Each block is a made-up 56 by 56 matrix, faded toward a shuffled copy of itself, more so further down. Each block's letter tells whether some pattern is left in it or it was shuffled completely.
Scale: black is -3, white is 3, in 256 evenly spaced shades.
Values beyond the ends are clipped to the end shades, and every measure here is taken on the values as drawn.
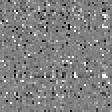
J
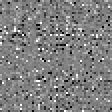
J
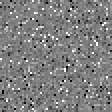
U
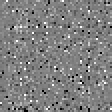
J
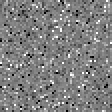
U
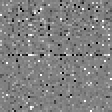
J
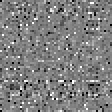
J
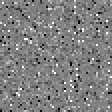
U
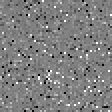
U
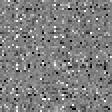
J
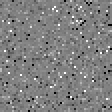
U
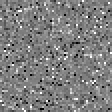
U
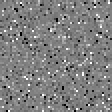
U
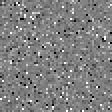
U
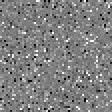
U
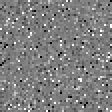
U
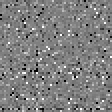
J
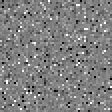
U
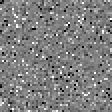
U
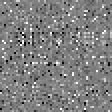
J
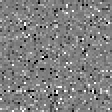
J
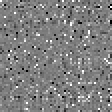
J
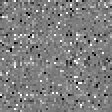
J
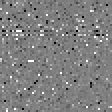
J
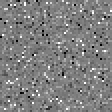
U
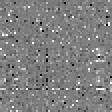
J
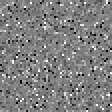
U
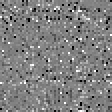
J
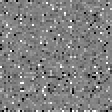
J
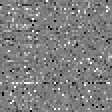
J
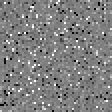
U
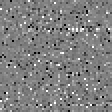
J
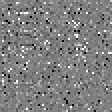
J
